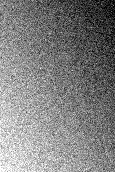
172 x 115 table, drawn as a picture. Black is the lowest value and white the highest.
Ninth with the highest average: bottom left. Grain: fine. Ninth with the lowest average: top right. Stripes: none. Mirror symmetry: none. Odd rows or columns: none. Slope: up to the bottom left.
